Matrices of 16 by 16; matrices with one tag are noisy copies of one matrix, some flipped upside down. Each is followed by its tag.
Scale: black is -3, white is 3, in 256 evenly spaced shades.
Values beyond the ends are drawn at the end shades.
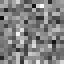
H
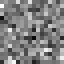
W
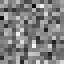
H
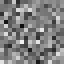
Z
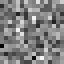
H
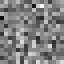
H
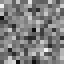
W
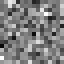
W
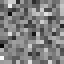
W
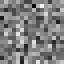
H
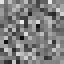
Z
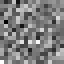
Z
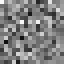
Z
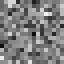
W
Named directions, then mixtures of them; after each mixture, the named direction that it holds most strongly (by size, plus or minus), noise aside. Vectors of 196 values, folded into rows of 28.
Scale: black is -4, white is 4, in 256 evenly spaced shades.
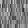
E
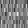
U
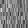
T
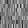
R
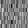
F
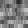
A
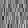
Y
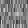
U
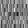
U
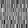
F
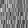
T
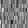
F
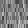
Y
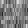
A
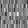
U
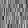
Y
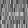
U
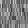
E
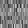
R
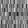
U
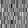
F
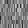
R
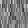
E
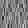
Y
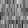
R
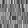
E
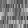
A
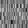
F
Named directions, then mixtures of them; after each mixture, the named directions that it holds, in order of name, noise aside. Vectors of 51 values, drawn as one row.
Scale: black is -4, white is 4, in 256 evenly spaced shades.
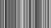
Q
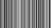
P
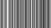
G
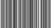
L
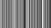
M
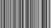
L, M, Q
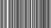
G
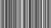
L, M, Q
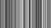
M, P, Q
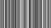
M, Q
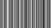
G, P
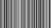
P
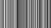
L, M, P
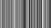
M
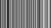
G, L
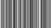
L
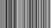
L, P, Q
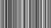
L, M, Q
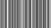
G, Q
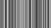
G, Q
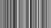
G, L, M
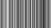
G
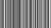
P, Q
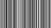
L, P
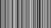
L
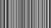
G, P, Q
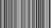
P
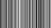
G, P, Q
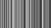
M, P
